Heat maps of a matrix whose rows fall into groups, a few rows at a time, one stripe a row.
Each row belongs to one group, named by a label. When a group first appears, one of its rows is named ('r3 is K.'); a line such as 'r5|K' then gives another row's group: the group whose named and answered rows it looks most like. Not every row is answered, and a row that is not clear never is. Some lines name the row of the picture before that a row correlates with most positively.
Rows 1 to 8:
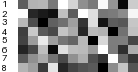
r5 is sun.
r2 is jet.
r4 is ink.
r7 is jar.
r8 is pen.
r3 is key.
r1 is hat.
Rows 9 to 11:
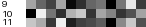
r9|pen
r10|ink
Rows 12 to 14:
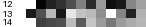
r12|key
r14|jet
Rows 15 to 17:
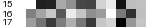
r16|hat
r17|ink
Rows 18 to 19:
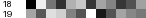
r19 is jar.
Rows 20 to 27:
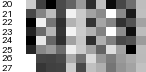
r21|hat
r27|jet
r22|ink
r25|hat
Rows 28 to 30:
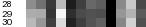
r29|pen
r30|pen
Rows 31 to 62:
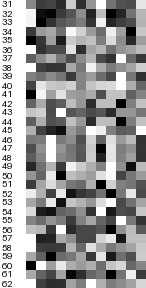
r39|jar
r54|key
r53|hat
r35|hat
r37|jar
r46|sun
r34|hat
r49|hat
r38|jet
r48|sun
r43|pen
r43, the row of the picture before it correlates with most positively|29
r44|ink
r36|jet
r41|sun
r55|jar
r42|ink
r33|key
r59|key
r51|sun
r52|pen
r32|key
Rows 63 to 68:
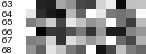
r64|jet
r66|key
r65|hat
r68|jar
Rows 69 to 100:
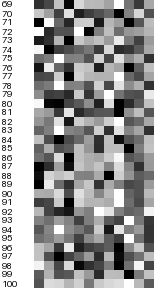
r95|jar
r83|sun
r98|pen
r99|ink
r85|ink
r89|ink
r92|jet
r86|hat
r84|key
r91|hat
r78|sun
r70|pen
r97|key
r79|jet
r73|hat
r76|ink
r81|pen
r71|ink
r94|sun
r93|jar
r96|pen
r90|hat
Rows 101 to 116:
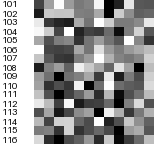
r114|jar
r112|pen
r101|jar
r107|jet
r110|jet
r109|key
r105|jar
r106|jet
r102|sun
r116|key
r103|jet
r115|pen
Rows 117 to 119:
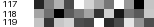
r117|hat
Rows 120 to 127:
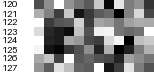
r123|jet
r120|sun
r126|pen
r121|pen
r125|key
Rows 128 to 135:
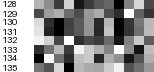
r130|key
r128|pen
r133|hat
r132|pen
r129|jar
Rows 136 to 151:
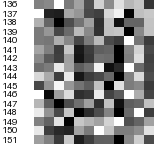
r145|sun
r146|jar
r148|pen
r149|hat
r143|jar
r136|sun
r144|pen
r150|jet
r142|pen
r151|pen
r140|jar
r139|ink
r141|pen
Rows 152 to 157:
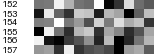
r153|ink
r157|pen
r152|jar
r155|ink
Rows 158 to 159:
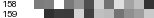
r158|sun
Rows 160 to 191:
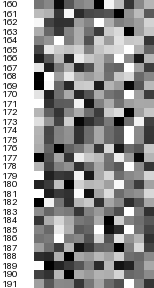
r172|ink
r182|ink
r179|jet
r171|jet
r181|jet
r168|sun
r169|ink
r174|jar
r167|jar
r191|jar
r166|hat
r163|ink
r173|pen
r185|jar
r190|hat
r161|pen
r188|hat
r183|jar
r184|sun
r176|key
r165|sun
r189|key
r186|sun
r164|sun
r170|jar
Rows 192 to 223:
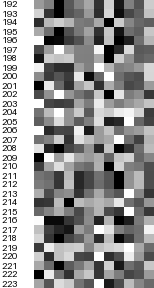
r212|pen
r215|jar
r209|sun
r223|jar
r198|sun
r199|jet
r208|key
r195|key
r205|jar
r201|ink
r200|jet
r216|key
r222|ink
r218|key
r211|pen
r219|sun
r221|key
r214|hat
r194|sun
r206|jet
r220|jar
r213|jar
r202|sun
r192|key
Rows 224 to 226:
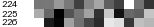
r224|jar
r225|key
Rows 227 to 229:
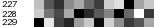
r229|ink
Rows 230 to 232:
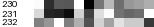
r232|sun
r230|jet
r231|jet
